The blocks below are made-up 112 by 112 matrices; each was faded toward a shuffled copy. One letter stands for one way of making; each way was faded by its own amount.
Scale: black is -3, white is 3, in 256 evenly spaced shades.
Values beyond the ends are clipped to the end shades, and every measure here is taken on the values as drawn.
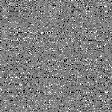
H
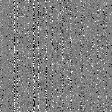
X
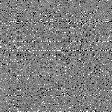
H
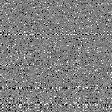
H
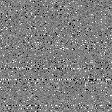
H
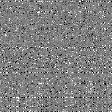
H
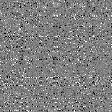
H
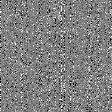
X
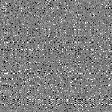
H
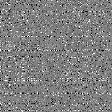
H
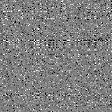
H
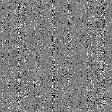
X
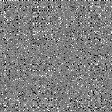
H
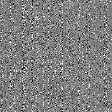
X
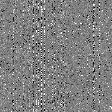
X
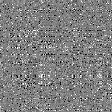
H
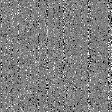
X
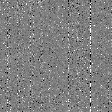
X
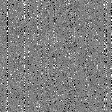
X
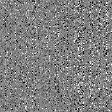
X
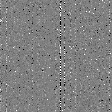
X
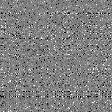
H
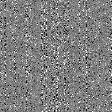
X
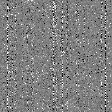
X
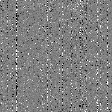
X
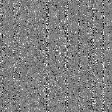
X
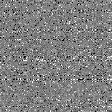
H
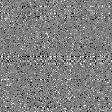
H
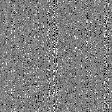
X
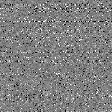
H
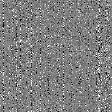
X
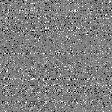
H
